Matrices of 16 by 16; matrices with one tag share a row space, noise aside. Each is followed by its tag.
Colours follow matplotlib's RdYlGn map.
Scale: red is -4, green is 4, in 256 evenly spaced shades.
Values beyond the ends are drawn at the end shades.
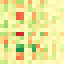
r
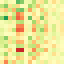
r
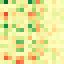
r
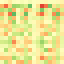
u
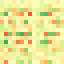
u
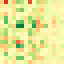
r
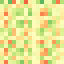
u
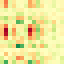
r
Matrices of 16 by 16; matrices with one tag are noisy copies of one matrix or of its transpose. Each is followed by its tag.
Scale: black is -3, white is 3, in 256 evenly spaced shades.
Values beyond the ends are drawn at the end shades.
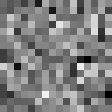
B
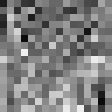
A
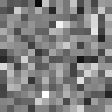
B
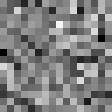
B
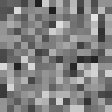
B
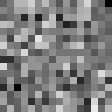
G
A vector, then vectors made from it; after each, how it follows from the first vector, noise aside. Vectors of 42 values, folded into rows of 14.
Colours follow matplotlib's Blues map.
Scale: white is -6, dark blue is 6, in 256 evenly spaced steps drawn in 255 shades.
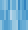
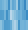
copied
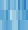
copied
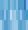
copied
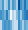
scaled up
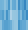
copied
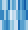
scaled up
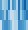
scaled up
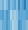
copied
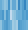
copied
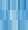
copied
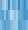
copied
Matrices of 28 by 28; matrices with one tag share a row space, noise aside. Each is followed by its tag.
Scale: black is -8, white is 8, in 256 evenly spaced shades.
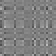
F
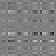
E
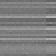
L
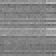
L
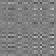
E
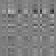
E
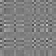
F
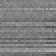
L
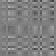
E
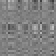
E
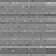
L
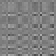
E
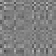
F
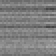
L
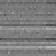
L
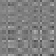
E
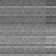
L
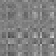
E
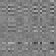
E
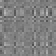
F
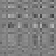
E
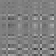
E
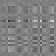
E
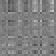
E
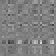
E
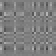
F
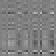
E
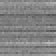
L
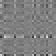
F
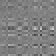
E
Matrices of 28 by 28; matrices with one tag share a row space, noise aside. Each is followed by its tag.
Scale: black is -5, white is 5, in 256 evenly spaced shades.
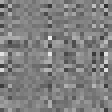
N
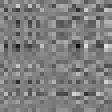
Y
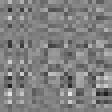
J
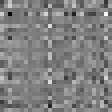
N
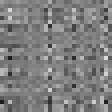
N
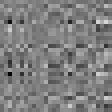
J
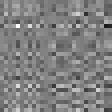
Y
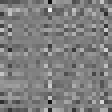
N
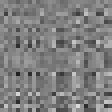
Y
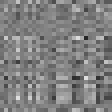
Y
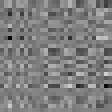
J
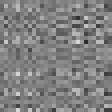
Y
